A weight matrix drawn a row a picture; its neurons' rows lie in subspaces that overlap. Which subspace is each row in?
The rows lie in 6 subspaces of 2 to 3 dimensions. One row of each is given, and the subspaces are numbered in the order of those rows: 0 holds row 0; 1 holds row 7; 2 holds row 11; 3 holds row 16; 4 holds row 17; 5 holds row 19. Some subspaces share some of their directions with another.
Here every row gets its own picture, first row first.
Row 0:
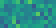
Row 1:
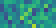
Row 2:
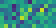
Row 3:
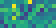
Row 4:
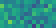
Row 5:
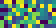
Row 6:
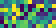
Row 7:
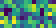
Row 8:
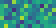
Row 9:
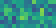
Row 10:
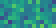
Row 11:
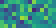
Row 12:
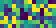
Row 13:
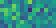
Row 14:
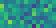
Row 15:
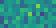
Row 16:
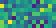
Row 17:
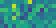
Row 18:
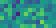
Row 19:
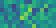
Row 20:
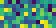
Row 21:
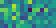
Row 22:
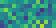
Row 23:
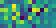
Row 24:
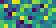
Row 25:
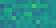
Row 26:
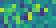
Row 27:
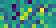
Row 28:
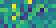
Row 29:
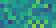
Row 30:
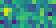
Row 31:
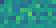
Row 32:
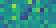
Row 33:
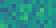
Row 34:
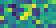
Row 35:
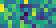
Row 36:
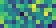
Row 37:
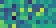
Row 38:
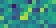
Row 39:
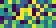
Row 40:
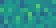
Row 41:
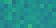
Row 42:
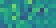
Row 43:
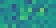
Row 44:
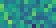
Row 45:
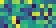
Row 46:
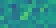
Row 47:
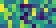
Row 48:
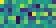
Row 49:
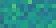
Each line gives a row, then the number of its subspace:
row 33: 3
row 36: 4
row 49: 4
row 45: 0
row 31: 0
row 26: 0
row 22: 3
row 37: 5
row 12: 1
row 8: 2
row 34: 5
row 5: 2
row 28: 4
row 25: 5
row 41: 2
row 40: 0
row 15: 0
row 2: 2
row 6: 4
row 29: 3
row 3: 4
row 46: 5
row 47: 3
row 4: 3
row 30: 1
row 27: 2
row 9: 1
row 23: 0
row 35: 3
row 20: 2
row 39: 0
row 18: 2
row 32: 5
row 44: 5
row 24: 2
